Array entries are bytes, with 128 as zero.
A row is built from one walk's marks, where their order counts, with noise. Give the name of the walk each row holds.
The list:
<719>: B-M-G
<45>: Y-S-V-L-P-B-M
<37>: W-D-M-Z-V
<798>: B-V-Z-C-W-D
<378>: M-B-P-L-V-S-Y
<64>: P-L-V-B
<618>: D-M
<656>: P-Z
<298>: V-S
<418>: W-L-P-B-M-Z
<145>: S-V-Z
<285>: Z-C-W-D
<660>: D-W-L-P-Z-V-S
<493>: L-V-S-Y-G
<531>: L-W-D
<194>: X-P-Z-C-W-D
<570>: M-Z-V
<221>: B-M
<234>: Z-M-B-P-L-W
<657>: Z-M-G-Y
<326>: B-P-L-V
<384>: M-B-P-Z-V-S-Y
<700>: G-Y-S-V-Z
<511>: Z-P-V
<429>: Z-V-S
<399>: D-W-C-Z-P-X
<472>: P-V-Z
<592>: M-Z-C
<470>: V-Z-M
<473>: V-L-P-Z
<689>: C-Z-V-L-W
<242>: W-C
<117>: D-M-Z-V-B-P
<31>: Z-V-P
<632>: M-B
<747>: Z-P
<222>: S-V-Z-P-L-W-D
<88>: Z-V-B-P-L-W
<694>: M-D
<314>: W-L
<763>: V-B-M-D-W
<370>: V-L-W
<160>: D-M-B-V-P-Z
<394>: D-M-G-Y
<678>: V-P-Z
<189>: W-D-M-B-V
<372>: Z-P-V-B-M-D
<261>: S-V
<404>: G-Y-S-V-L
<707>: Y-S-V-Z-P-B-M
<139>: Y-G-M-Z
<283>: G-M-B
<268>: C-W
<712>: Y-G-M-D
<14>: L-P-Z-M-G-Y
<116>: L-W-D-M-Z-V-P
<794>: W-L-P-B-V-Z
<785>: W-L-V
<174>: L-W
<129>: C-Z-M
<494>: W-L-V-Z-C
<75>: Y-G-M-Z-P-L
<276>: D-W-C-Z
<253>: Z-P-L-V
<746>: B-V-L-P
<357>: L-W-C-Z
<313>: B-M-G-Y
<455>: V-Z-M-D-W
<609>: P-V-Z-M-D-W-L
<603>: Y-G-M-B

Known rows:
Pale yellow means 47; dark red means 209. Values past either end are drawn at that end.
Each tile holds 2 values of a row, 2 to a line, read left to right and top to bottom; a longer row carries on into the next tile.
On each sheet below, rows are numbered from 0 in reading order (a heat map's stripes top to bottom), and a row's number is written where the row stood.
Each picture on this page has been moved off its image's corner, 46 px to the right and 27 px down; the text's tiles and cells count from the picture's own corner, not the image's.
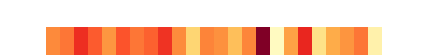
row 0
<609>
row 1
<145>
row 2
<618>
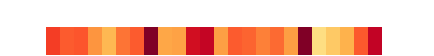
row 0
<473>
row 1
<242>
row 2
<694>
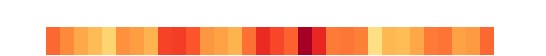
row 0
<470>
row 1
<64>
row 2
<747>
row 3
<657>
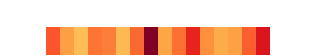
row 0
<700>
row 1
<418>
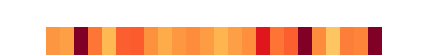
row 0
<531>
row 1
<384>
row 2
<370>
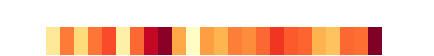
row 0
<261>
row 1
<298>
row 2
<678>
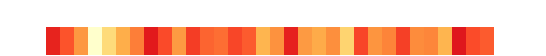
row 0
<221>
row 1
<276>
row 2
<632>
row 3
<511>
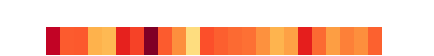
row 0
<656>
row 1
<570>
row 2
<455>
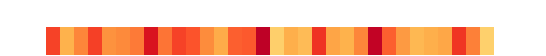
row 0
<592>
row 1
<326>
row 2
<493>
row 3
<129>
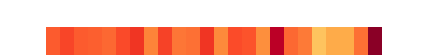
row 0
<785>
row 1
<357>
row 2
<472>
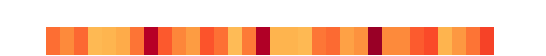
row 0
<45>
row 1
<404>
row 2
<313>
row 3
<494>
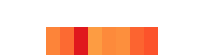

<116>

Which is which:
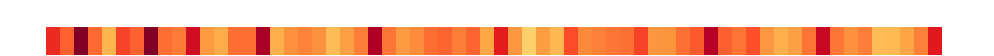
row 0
<174>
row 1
<234>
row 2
<378>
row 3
<37>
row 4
<429>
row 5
<75>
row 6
<794>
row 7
<707>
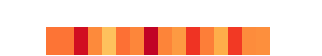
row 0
<88>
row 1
<798>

